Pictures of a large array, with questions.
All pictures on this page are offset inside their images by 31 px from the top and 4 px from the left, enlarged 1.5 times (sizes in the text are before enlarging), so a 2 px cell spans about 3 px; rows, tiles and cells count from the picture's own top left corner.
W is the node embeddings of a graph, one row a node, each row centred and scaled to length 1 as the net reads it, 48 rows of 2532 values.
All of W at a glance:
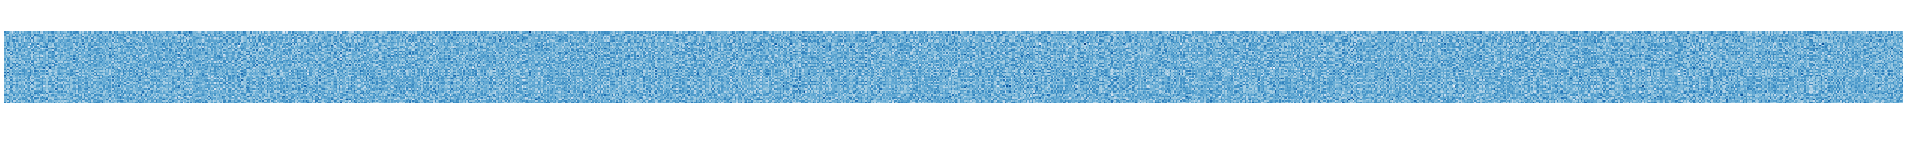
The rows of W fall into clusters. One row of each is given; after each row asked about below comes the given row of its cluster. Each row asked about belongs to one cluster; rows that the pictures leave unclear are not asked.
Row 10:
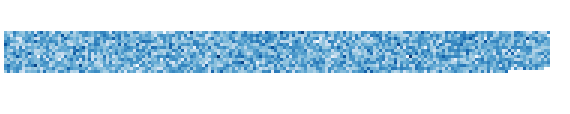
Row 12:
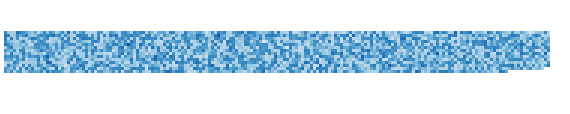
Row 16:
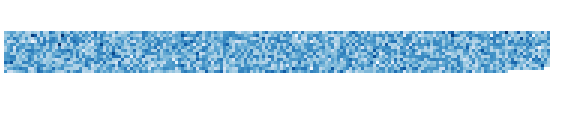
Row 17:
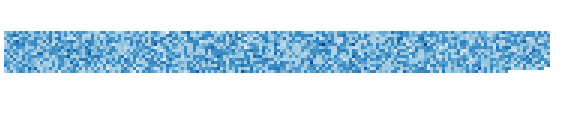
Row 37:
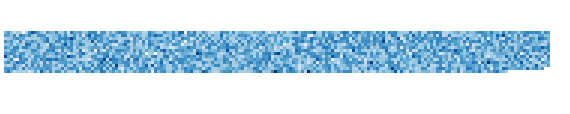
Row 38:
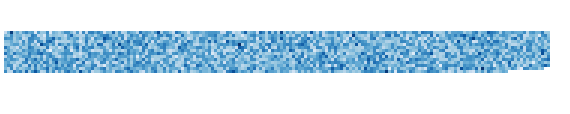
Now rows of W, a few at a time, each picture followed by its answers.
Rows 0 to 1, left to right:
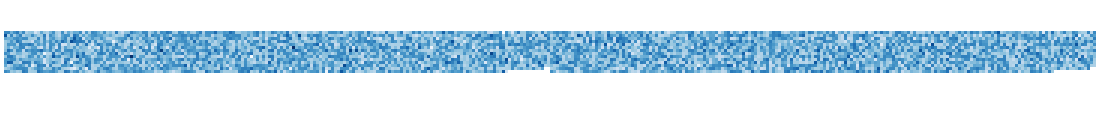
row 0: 16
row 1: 16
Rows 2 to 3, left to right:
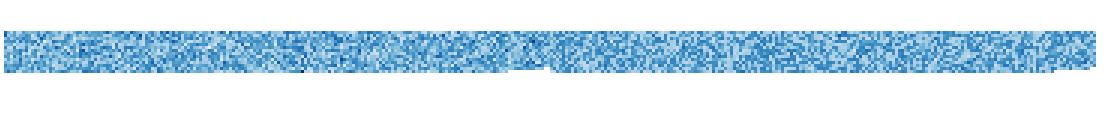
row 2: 10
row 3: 17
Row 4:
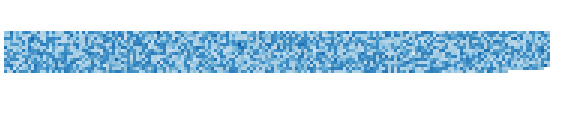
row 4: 38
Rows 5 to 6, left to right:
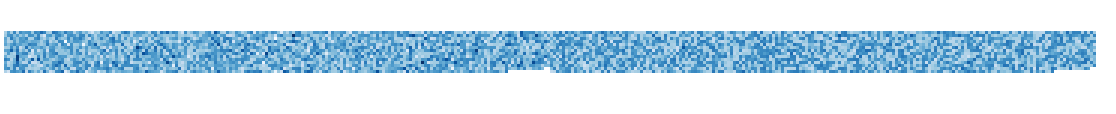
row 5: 17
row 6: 17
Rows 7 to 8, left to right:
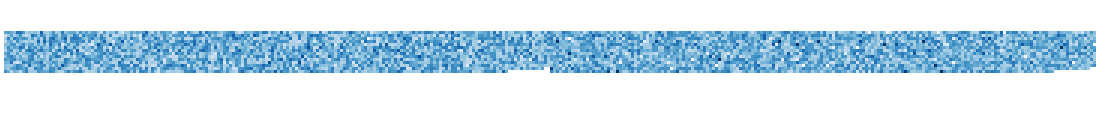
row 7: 16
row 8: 12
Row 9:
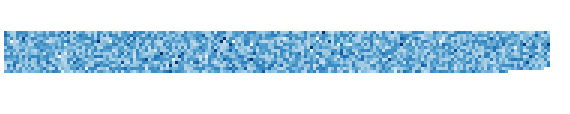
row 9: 12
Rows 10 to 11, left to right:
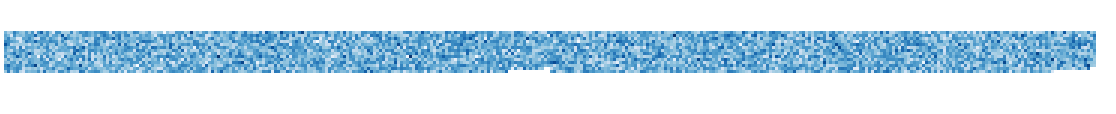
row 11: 16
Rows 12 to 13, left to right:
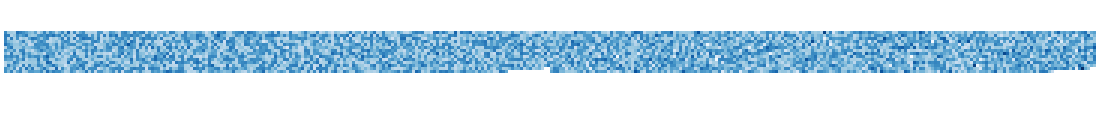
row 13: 37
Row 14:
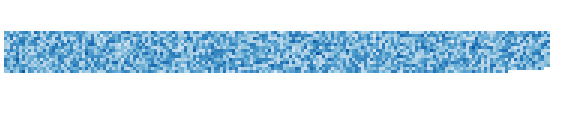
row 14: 17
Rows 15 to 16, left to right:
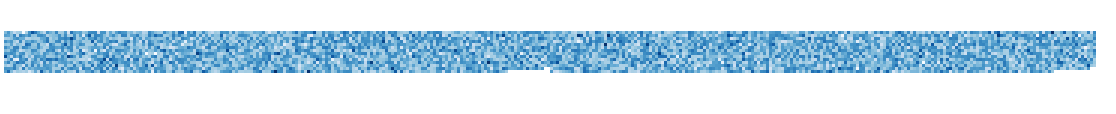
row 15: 37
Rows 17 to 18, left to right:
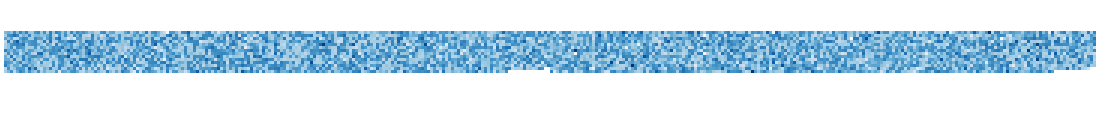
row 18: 16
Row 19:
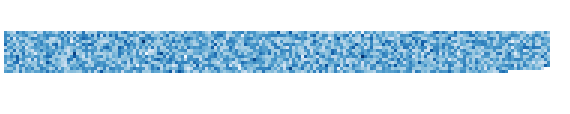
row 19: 12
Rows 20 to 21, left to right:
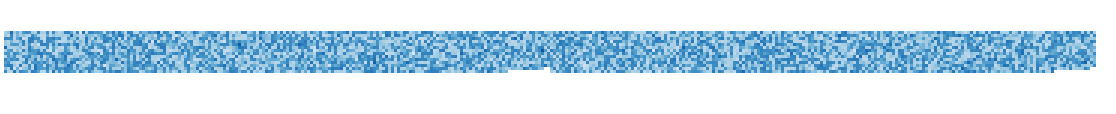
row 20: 38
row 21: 17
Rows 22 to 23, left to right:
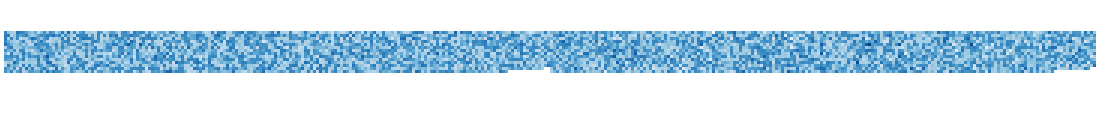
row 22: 12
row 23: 17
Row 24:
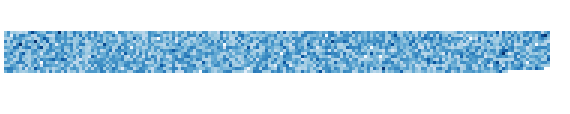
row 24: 37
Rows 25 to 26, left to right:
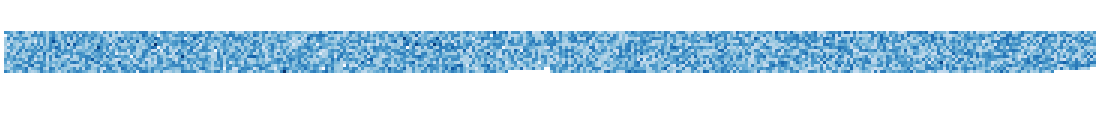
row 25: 16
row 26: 10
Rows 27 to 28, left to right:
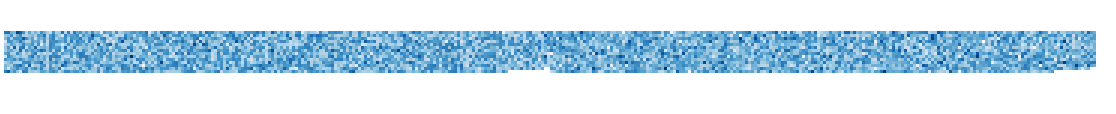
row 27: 16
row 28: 10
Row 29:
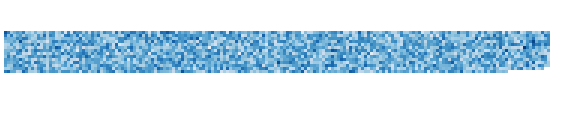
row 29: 16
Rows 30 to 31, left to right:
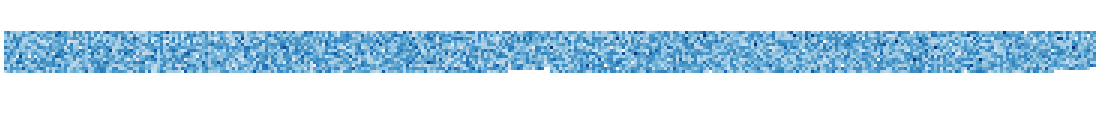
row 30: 37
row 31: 38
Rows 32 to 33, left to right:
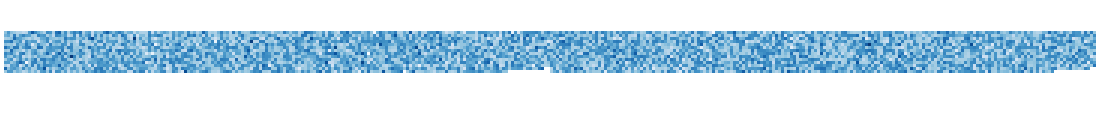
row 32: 37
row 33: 17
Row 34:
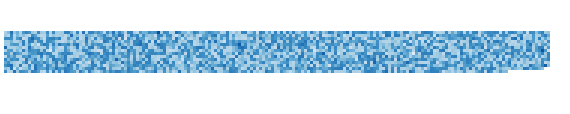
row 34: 38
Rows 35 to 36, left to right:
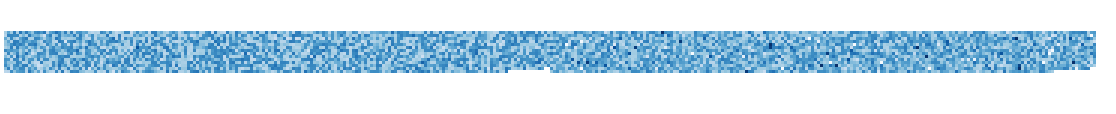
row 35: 17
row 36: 37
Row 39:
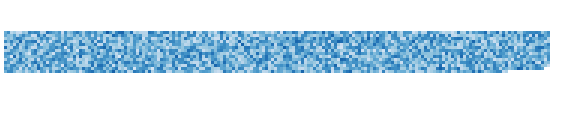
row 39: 37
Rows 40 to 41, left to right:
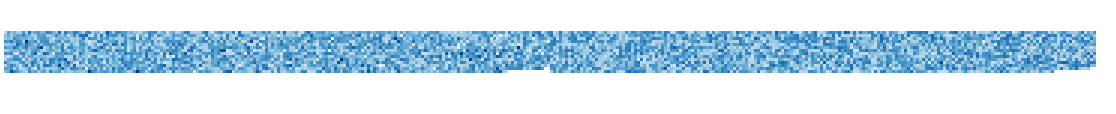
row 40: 37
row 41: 10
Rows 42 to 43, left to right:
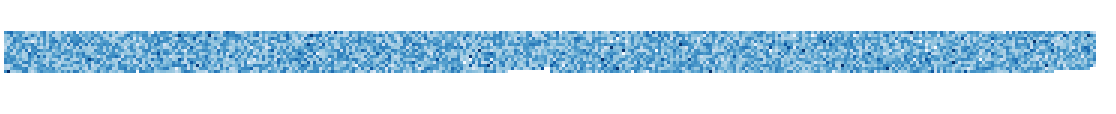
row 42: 16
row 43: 38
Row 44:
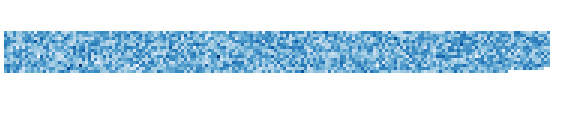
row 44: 10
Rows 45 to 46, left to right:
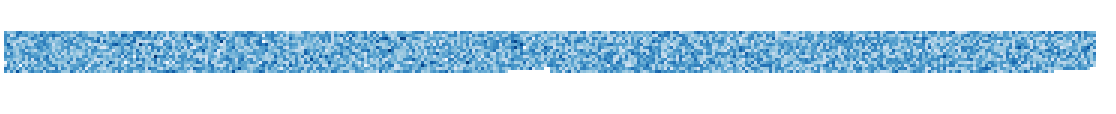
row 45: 12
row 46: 38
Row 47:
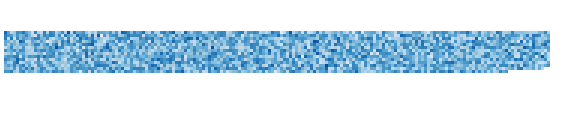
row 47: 12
